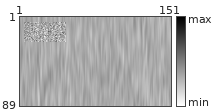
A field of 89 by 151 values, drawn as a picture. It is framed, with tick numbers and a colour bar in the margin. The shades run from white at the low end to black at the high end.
Odd patch: rougher, in the top left. Grain: streaks running down. Histogram: heavy tails on both sides. Roughest part: top left.
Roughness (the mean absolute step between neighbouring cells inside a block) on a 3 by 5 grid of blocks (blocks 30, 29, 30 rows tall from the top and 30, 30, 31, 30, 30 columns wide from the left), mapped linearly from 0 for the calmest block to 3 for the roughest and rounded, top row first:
3 2 0 0 0 / 0 0 0 0 0 / 0 0 0 0 0
